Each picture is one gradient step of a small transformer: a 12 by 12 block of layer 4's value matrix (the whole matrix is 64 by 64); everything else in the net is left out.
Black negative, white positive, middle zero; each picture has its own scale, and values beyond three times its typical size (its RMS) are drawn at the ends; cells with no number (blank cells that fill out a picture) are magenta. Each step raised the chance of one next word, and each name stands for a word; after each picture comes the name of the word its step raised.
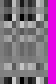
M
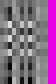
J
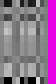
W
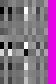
J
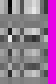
W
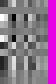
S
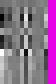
M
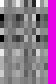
M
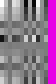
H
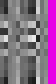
J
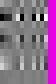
M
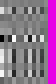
W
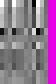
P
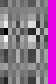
P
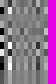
J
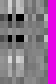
M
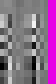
S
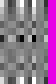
H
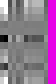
H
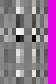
W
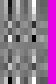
H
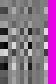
J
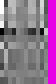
P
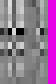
P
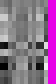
S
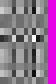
W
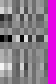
M
